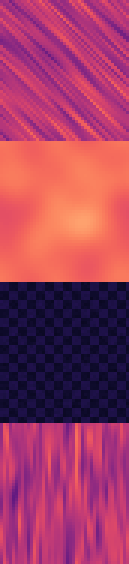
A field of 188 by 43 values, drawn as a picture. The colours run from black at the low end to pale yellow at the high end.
It is made of 4 by 1 panels. Panel 1,1: middling, slanting down to the right. Panel 2,1: high, smooth, faint in contrast. Panel 3,1: very low, checkered, faint in contrast. Panel 4,1: middling, streaked downward.
